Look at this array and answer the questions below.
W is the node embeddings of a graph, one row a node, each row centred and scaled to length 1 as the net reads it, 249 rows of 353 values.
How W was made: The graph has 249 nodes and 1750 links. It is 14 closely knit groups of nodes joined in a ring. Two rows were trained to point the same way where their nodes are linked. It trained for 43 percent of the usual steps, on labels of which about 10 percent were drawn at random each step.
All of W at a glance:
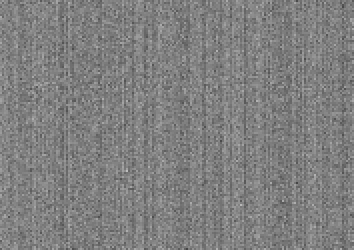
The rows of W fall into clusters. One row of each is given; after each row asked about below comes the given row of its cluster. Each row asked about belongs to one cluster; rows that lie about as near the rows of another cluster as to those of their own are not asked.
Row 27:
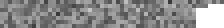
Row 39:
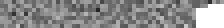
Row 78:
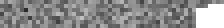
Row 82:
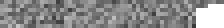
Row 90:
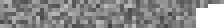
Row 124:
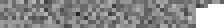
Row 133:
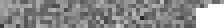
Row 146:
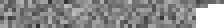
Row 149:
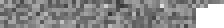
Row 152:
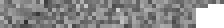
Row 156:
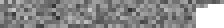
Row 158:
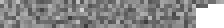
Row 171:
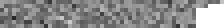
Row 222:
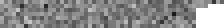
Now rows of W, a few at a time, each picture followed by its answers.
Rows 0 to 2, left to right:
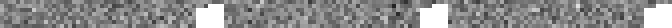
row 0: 152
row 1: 78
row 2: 146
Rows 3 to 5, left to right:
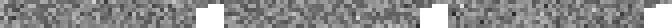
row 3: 146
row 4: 39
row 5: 78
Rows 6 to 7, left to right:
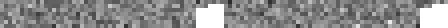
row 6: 152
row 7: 39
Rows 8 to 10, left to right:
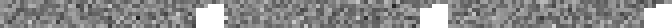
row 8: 133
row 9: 149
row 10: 90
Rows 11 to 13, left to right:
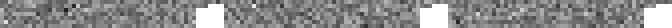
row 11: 156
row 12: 124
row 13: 158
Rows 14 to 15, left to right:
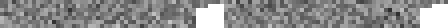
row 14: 39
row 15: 124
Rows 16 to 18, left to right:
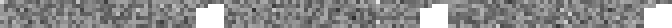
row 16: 146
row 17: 149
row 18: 171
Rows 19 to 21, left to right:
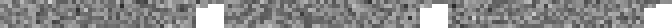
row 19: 171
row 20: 171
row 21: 156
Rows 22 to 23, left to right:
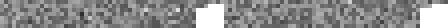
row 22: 78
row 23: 222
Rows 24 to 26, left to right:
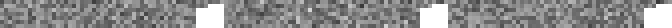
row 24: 149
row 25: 133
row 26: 158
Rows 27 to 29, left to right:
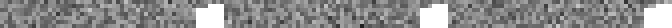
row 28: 78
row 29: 156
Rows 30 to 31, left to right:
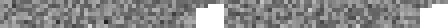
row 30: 90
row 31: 149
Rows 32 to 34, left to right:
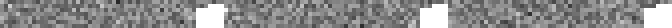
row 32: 27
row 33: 90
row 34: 39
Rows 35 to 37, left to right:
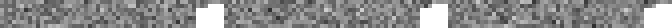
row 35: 156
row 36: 156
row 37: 156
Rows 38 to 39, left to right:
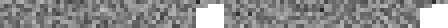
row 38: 171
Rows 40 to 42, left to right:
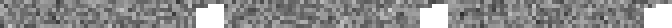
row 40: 82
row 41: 27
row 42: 133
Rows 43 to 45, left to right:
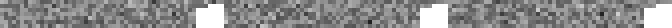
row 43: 158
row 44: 156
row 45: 171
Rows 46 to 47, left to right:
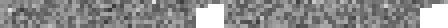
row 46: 133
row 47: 90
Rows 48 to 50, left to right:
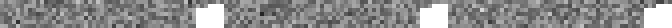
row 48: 152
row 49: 156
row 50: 146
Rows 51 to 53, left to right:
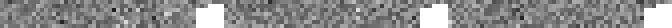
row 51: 27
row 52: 124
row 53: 156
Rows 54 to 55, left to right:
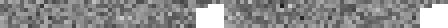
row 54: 78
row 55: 124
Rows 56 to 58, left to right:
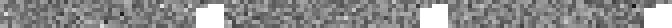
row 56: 146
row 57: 152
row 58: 78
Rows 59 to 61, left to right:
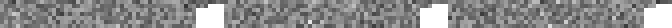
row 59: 146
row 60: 82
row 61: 146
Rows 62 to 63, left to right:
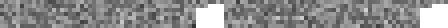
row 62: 152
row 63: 124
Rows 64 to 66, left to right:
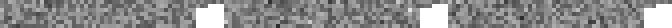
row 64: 152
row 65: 27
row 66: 152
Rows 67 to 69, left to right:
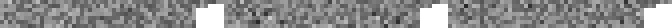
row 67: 90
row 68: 90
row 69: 39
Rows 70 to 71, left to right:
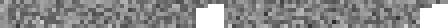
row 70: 82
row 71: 158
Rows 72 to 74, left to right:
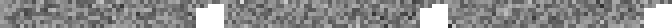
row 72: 133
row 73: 90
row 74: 222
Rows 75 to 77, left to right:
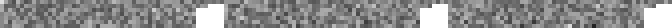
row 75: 146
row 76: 152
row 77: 152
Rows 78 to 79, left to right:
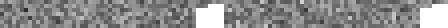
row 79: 171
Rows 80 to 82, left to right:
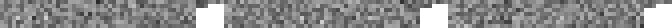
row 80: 78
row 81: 82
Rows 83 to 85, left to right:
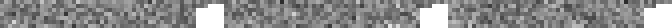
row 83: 82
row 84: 39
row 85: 124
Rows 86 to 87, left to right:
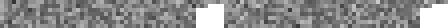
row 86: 133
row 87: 133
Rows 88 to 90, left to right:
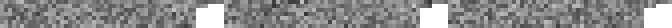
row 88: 146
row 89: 146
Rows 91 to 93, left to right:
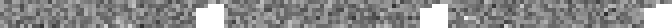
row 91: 78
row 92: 149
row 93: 27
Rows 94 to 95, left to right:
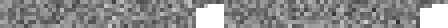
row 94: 82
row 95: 39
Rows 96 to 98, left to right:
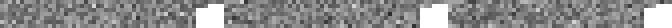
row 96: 82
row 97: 171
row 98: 171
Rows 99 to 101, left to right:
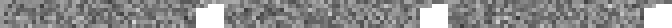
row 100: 171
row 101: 171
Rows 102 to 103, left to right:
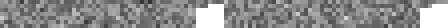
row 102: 27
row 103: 78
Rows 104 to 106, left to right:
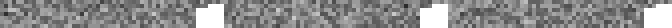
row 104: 39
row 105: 78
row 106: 133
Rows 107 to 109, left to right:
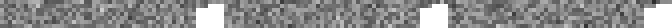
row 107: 156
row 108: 146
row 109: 156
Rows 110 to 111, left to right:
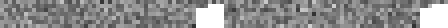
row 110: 124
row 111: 78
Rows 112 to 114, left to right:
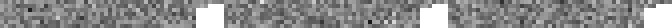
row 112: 222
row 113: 171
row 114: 152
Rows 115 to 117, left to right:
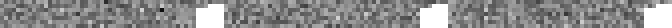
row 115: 149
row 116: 82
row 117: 133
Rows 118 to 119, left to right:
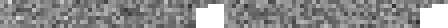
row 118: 90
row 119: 133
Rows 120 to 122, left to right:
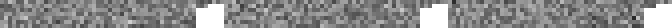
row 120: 78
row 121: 90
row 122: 78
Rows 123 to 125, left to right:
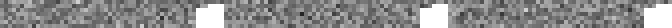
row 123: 156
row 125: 133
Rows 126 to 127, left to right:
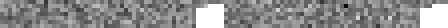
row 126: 171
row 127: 149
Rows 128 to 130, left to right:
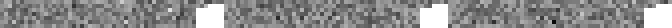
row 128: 82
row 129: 124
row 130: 133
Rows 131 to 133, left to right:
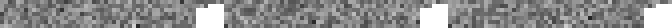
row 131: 146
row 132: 27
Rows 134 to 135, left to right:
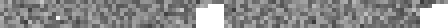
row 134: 222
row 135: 78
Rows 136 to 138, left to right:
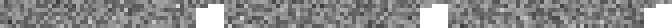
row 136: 152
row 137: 222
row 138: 133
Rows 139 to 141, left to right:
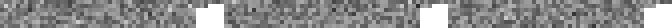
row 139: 27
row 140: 152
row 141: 222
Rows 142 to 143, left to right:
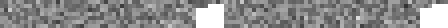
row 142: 39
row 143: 222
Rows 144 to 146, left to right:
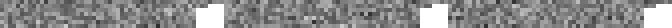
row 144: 27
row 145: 133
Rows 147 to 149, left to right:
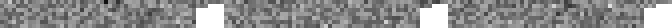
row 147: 149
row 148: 158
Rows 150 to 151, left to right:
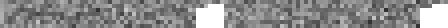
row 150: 133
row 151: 158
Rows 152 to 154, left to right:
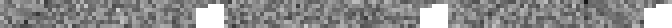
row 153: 149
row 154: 90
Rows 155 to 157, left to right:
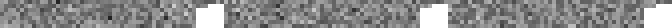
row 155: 146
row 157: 171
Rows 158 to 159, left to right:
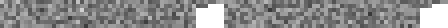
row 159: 149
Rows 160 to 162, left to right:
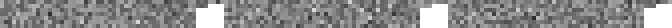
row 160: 78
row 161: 222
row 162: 158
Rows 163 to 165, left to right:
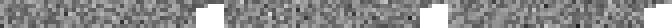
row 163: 82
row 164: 78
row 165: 90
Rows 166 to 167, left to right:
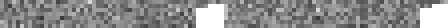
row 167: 90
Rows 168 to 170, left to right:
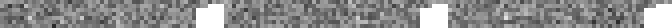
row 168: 171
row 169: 133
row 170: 158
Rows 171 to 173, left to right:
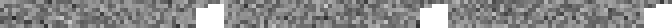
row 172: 90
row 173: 124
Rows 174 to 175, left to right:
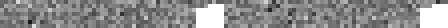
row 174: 149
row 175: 222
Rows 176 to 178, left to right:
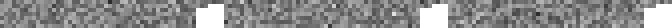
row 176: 82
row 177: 158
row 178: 222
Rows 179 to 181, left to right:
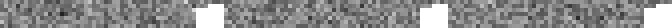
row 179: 27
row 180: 156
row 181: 149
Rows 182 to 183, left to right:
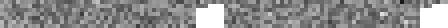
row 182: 124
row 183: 149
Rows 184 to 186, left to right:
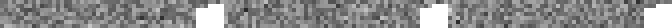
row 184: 39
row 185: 133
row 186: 82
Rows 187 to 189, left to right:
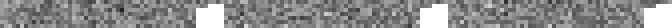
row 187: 133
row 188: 158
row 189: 158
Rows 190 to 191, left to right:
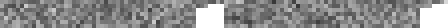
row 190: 146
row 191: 171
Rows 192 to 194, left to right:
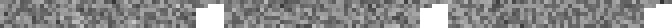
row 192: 133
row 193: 27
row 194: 222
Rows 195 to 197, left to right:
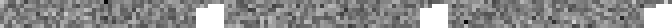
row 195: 146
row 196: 90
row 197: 152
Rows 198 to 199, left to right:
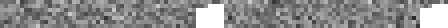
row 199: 152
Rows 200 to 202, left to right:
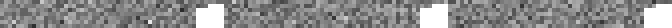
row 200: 82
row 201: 156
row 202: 82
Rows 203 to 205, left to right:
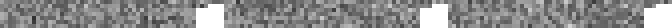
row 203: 27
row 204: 124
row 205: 78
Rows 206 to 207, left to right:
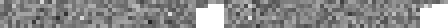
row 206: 78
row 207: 156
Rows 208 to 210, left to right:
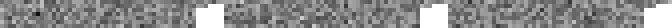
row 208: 152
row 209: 171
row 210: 149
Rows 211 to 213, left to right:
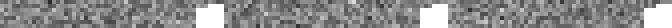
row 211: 222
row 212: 27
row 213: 90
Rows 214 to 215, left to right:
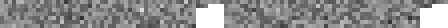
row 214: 124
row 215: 39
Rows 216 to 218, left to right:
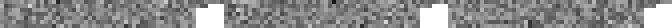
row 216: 152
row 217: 152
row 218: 158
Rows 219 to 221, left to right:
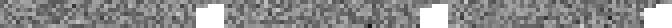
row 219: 156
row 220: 158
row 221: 90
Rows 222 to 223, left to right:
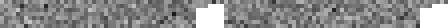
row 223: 152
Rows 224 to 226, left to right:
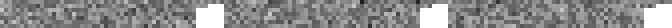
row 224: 222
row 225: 156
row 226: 27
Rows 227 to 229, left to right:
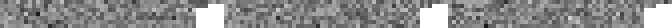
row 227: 39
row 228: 90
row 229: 156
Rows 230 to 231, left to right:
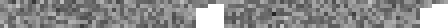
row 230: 27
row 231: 171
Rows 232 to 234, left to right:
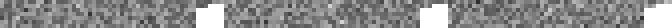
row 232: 78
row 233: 90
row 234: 156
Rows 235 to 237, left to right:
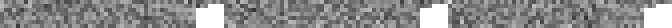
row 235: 124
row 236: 39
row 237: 149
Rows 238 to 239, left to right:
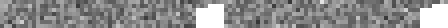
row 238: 133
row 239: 90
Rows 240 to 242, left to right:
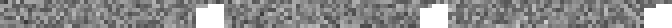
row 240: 222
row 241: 78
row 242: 82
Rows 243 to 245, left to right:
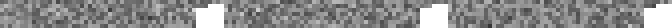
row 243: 39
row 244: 146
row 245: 78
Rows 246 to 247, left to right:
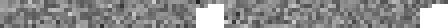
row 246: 133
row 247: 82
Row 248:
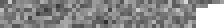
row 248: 156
